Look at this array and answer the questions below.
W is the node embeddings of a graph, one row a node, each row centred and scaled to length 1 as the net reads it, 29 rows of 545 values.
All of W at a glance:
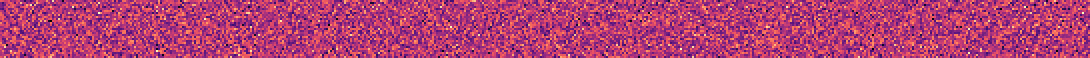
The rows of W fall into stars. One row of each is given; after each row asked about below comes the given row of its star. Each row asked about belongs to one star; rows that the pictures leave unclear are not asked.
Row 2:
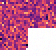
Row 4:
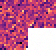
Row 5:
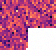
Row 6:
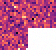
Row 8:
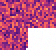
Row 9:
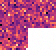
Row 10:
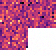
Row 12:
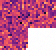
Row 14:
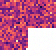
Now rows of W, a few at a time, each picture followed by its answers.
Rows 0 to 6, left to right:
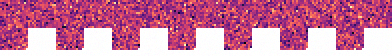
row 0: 5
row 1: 14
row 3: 10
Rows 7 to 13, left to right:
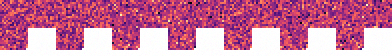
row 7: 9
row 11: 12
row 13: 4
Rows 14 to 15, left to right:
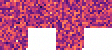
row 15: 4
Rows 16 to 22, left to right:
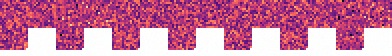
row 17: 8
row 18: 10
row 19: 2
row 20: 14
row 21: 6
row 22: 8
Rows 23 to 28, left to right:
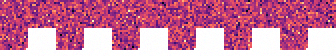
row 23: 5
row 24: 8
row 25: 9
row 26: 14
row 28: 5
